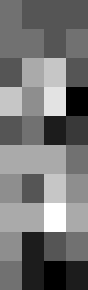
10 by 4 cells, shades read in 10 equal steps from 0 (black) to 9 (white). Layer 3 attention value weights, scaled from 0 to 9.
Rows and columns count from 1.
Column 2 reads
3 4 6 5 4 6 3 6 1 1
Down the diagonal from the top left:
4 4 7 0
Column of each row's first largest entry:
1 1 3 3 2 1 3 3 1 1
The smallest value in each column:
3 1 0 0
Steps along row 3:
up up down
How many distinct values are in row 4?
4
